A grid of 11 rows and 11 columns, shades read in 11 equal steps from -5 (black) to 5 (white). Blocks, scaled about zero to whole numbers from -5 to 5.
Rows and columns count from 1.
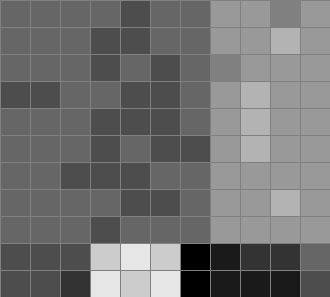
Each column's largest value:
-1 -1 -1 4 4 4 -1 1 2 2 1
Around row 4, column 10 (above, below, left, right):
1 1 2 1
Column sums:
-14 -14 -15 -8 -8 -7 -20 0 5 3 6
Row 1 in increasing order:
-2 -1 -1 -1 -1 -1 -1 0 1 1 1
